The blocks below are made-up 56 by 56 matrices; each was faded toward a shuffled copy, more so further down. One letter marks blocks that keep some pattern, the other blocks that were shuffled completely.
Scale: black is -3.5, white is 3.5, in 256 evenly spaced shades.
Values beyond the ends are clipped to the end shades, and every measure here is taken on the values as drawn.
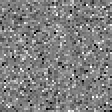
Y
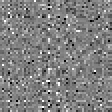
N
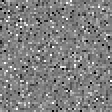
Y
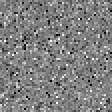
Y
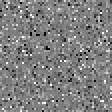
Y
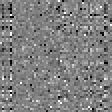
N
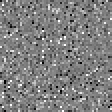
Y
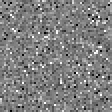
Y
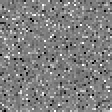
Y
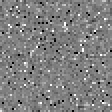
Y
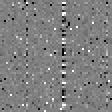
N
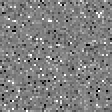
Y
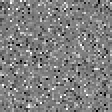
Y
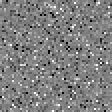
Y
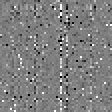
N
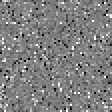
Y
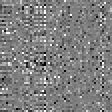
N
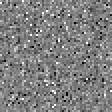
Y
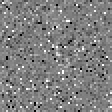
Y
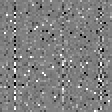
N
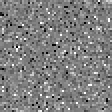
Y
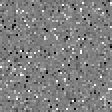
Y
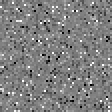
Y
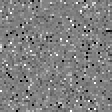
Y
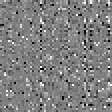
N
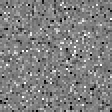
Y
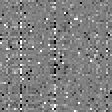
N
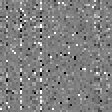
N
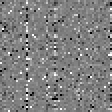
N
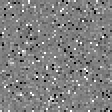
Y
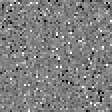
Y
